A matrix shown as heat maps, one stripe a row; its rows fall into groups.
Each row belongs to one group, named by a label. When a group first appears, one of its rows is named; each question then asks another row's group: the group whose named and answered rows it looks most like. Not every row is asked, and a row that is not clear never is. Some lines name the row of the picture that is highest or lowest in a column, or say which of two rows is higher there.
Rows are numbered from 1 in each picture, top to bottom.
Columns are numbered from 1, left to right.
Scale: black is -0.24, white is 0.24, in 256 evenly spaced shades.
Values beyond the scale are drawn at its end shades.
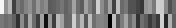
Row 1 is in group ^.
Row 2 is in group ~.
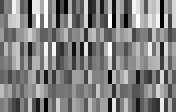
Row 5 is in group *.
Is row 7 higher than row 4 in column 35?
No
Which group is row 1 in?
*
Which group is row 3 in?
~
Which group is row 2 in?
*
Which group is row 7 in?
^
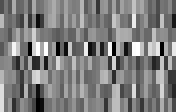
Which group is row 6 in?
^
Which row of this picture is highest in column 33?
3
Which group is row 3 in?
~
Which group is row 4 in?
*
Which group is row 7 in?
^
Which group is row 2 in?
^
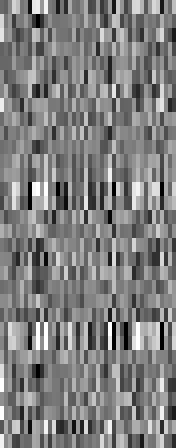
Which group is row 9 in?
*
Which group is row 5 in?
~
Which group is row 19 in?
~
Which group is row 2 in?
^
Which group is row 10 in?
~
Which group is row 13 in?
*
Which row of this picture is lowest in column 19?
31
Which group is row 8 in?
^
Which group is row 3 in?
^
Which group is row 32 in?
^
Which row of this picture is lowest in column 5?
19
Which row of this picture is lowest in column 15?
14
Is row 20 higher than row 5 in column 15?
Yes
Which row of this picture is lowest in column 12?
19
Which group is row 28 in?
^
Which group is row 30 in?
^
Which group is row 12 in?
*
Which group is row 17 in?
^
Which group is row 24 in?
*
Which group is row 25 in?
*
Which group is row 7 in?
~
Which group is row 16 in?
~
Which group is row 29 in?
~
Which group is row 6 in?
~
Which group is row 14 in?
*
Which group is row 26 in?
~
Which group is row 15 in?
*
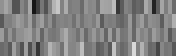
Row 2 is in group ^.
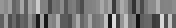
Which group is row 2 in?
~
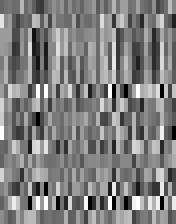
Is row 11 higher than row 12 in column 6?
No
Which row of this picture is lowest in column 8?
15
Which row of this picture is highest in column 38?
15
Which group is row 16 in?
~
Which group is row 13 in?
^
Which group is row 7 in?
*
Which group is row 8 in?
^
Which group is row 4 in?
~
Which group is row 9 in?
^
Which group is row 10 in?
^
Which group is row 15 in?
*
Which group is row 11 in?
*
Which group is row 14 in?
~
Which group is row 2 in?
^
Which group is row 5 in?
~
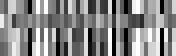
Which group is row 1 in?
*
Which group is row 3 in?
*
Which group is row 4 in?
*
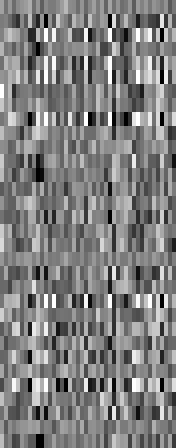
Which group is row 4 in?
^
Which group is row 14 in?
~
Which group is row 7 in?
^
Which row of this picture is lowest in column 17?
28
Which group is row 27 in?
~
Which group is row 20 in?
~
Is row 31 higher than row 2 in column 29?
No
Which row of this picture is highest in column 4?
28
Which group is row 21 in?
~
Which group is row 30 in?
~
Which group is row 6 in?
*
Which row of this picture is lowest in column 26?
28
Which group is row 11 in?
~
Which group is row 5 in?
*
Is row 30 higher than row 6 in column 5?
No
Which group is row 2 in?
~
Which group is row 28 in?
*
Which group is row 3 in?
*
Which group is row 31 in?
~
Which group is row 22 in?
*
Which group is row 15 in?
~
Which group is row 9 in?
*
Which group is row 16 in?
~
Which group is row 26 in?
*
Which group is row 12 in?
^
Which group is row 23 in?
^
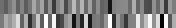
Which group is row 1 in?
~
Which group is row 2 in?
*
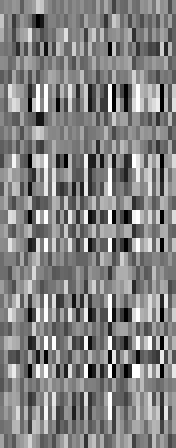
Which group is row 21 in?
~
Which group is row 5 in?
~
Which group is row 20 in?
~
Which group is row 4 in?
~
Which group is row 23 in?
*
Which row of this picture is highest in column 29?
26
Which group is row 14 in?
*
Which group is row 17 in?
~
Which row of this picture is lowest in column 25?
11
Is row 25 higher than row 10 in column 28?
Yes
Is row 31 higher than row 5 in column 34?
Yes
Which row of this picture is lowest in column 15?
8
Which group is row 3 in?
~
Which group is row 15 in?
~
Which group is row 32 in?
~
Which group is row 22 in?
*
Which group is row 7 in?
*
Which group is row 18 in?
*
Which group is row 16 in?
*
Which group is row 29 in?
*
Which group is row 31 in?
*
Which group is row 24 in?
~
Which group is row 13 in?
*
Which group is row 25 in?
*
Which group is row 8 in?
*
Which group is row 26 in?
~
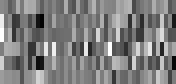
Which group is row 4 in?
*
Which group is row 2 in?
^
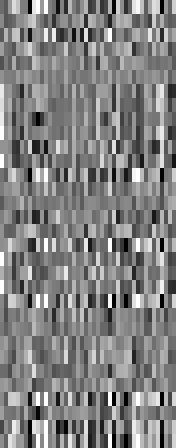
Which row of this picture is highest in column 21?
23
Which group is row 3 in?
*
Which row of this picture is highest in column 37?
18
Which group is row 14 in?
*
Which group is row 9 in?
^
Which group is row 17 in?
~
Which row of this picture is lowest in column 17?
31
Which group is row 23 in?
~
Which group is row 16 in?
~
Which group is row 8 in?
^
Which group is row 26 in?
~
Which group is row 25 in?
~
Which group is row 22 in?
*
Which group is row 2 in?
~
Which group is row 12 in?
^
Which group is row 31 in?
*
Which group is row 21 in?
^
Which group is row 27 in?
~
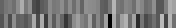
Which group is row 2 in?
~
